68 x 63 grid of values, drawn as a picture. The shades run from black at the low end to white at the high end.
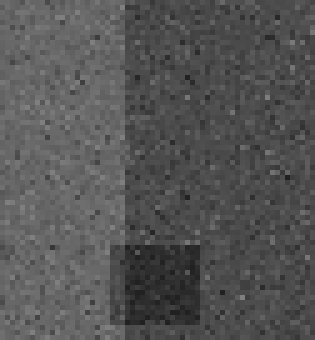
Odd patch: lower, in the bottom middle. Ninth with the lowest average: bottom middle. Stripes: none. Seam: vertical, 40% of the way across, the left part higher.
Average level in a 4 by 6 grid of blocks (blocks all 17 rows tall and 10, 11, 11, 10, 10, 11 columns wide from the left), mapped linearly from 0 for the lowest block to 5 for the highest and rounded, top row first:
553222 / 553222 / 553222 / 551022
